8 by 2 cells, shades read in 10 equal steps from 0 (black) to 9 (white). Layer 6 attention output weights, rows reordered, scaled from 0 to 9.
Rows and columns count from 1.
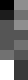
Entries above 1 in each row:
1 1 2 2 2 2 2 2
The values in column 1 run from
0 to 9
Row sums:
5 5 8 6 7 7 11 11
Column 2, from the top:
5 4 5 3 4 3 2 2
